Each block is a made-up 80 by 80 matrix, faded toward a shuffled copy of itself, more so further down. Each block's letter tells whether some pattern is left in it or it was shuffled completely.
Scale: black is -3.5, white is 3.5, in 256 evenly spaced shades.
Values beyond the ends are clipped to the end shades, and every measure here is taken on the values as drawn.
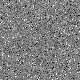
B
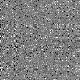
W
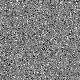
B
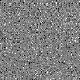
W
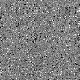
W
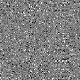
W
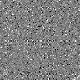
W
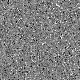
B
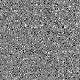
W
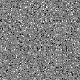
W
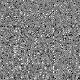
W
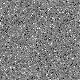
B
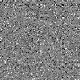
W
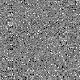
W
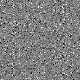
W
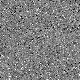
B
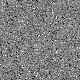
B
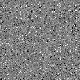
W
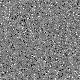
B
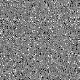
W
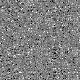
W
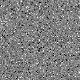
W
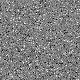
B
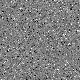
B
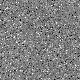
B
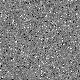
B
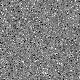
B
